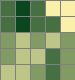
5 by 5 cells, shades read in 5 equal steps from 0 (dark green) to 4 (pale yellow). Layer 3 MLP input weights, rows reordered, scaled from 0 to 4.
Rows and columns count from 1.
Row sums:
10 7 12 11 11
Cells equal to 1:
7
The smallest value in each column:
1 0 1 1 2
